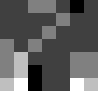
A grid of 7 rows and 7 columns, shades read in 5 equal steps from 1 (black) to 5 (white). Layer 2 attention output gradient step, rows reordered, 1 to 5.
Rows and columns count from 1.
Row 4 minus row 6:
0 -2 2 0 0 -1 -1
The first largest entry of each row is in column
3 5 4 1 2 2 2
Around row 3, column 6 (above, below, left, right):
2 2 2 2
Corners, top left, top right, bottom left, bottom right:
2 2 4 4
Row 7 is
4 5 1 2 2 5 4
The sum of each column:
19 21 14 16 15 18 18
